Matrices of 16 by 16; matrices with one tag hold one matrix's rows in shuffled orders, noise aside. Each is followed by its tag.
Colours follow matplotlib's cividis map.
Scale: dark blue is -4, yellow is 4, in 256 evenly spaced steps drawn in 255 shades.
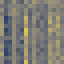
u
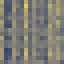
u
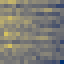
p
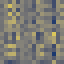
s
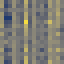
u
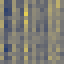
u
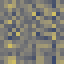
s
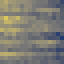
p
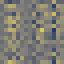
s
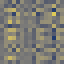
s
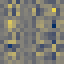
s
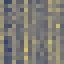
u
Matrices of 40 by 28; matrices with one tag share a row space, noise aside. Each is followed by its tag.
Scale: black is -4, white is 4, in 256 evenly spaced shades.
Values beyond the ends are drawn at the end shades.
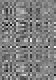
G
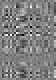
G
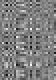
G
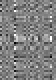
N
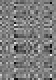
N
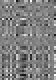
G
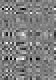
G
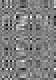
G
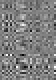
G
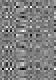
G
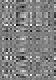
G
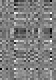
N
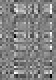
N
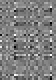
N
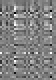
N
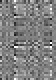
N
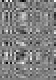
G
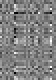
N
